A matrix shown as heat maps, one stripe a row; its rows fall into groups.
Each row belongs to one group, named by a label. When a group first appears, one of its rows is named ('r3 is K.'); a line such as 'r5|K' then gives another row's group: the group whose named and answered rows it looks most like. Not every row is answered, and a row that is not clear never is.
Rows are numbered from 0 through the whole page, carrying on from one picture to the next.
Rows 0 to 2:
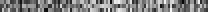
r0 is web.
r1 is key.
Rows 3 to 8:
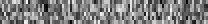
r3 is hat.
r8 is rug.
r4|web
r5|web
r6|key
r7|hat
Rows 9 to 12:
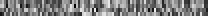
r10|web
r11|hat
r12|key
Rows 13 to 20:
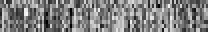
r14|hat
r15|rug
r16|rug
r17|rug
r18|web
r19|rug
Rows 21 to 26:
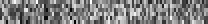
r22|web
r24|key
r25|web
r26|web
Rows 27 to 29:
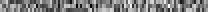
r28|hat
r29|key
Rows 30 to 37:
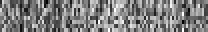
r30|rug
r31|web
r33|web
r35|web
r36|key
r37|rug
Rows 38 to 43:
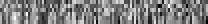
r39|hat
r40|key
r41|hat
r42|hat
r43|hat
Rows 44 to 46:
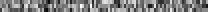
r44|key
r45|hat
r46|rug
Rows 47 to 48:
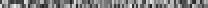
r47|rug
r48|hat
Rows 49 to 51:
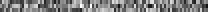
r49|rug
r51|key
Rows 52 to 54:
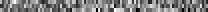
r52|hat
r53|key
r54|web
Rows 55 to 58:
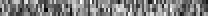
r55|hat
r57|web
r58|rug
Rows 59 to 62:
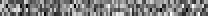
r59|rug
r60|web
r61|hat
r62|web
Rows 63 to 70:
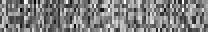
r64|key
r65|rug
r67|rug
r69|web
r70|key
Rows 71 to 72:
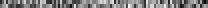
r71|key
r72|rug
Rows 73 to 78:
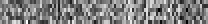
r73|rug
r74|key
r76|key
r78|hat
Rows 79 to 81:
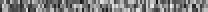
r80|rug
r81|rug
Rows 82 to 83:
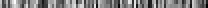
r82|hat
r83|hat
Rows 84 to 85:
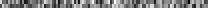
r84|web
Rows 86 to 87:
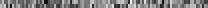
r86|web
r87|key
